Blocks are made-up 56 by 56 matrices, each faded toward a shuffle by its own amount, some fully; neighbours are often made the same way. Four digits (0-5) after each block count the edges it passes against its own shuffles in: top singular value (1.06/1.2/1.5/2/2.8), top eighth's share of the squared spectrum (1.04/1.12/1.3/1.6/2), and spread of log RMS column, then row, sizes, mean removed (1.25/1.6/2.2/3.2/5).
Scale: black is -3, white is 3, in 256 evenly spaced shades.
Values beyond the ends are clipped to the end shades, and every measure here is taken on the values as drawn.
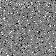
0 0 0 0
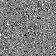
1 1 0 1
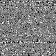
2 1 0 2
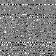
2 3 0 3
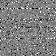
2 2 0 2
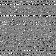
2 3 0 3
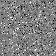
0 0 0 1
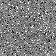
0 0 0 0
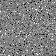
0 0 0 0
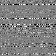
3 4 0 4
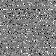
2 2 0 3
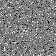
0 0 0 0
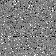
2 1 0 1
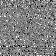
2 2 0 2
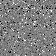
1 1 0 0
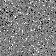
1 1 0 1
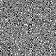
3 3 1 1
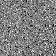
3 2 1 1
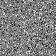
1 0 0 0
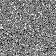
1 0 0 0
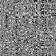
3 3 2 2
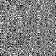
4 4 2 1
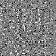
3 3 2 1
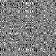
4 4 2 2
